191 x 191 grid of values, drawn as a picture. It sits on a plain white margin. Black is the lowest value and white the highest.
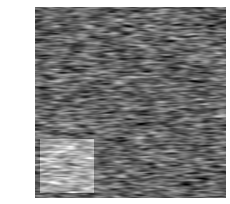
Ninth with the highest average: bottom left. Mirror symmetry: none. Odd patch: higher, in the bottom left. Grain: streaks across. Average level on the scale: 40%.
